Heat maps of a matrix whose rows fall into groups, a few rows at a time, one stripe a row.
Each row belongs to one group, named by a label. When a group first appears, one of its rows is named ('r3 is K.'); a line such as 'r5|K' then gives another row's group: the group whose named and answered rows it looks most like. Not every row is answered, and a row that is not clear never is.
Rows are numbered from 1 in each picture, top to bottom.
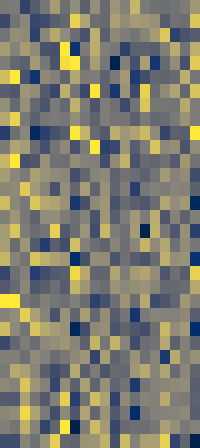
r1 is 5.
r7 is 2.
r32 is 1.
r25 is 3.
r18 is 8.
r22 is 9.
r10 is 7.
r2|7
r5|2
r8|8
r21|7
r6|9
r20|7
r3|3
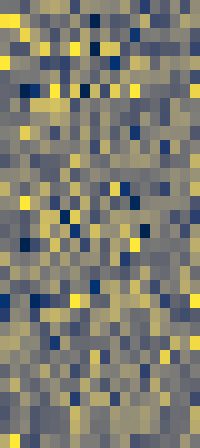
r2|9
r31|7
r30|7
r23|3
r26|3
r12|7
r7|5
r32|9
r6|1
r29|1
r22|7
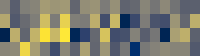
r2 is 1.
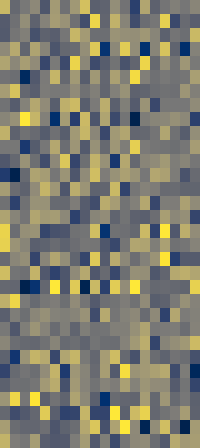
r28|1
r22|9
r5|8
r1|8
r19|3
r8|2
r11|5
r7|9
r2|3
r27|1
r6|5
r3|7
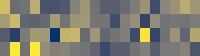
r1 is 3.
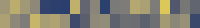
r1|8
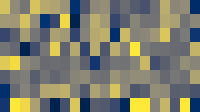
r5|9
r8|8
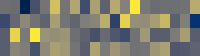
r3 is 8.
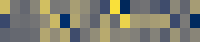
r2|1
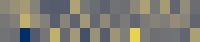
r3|5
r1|8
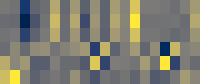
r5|3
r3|5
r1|5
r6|9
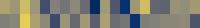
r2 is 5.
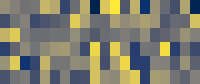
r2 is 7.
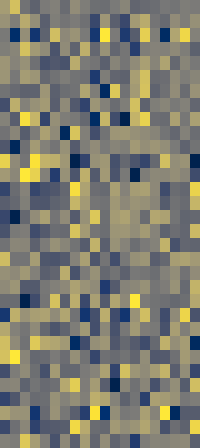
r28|2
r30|3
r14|7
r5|8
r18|3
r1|9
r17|7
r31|7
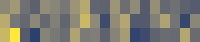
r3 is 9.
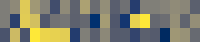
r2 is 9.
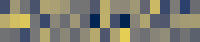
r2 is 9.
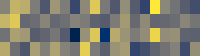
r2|9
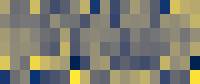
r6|7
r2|2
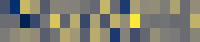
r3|2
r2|5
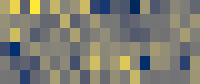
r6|5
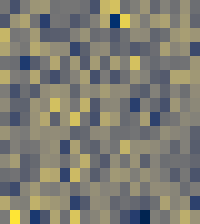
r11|1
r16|9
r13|1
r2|1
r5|5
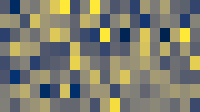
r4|8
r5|7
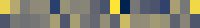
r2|1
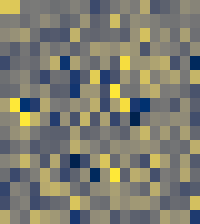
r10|8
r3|8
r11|7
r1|9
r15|7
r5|1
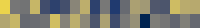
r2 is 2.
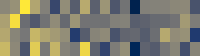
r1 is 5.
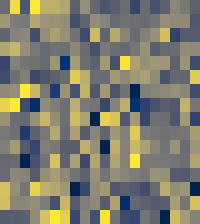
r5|1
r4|9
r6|7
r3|3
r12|5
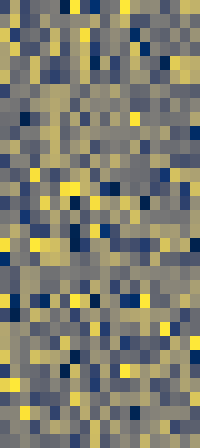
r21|2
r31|3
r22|8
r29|7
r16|5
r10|1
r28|9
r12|3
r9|5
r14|2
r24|3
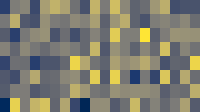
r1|3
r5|7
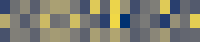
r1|3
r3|3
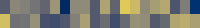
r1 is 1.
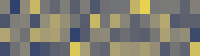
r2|3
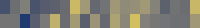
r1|7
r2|5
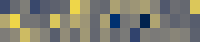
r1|7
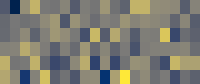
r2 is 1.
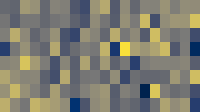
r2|2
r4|1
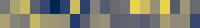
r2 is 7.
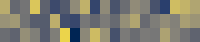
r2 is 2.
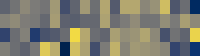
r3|7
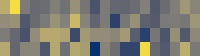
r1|9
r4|8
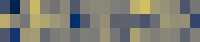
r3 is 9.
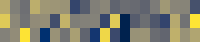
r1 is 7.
